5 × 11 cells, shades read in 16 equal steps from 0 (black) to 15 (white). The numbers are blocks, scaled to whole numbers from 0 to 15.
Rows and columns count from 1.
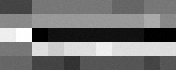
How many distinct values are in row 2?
3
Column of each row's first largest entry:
3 10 2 7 1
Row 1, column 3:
7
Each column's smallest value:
4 4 0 1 1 1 1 1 1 0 0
